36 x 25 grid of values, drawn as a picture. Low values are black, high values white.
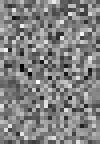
The grain is fine, like static. Overall the values sit about 50% of the way up the scale. No single row or column stands out from its neighbours. No overall slope runs across the table. The histogram is bell-shaped. No regular stripes run through it. The halves do not mirror each other.
